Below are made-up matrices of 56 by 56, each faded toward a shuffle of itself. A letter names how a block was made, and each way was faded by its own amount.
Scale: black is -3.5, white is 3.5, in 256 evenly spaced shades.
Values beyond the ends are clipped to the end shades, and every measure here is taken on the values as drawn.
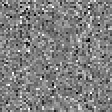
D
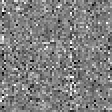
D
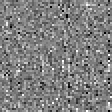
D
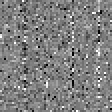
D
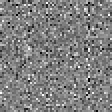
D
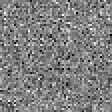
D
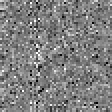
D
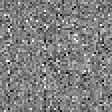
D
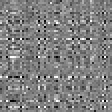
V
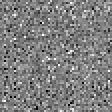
D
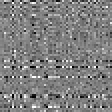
V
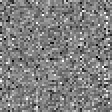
D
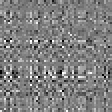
V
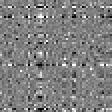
V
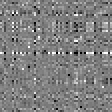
V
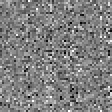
D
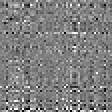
V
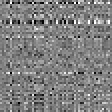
V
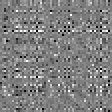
V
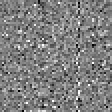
D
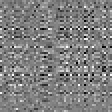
V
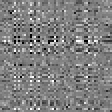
V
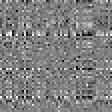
V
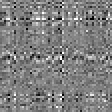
V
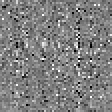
D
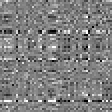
V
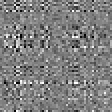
V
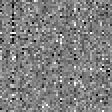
D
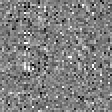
D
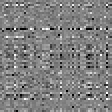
V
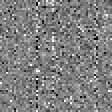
D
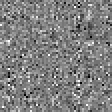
D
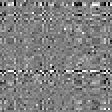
V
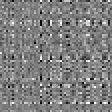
V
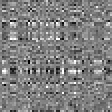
V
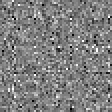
D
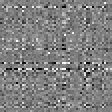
V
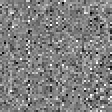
D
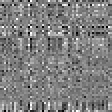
V
